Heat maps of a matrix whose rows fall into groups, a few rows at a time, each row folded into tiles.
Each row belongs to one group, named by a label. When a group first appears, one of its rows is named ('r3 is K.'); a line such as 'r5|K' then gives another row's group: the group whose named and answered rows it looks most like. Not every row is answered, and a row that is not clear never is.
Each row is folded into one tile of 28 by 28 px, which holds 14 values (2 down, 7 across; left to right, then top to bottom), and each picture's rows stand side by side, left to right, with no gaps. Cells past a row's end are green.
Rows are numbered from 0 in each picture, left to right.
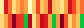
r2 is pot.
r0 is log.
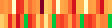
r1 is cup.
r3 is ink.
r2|ink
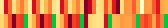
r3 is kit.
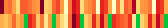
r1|cup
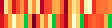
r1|pot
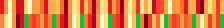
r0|kit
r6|ink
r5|pot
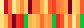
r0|log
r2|cup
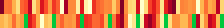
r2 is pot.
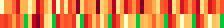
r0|ink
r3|cup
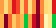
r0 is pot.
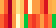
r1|ink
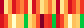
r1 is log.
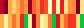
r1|pot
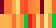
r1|cup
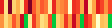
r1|pot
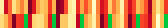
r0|log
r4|kit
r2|kit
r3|kit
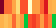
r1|ink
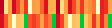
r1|ink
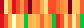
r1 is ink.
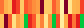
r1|cup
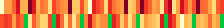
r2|cup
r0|ink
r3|pot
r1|pot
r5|pot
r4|cup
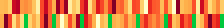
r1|kit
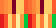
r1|cup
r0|cup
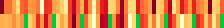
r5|cup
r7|cup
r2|kit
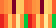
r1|cup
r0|cup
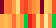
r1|cup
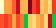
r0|ink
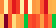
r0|pot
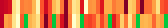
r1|kit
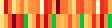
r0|log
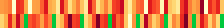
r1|ink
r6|kit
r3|log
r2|log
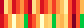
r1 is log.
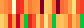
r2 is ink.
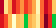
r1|kit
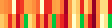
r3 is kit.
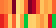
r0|cup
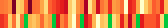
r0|cup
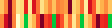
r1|log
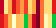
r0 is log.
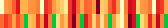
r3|cup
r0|ink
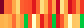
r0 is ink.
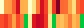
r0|ink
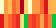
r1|ink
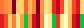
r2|kit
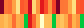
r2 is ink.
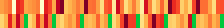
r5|log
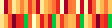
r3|log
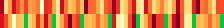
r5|log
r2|log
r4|kit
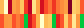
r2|cup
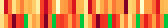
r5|ink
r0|log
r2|ink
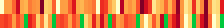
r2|ink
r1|cup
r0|ink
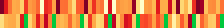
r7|pot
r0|pot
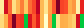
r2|pot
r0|log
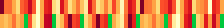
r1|kit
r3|log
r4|kit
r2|log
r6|kit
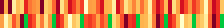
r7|kit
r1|cup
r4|log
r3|ink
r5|kit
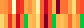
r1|kit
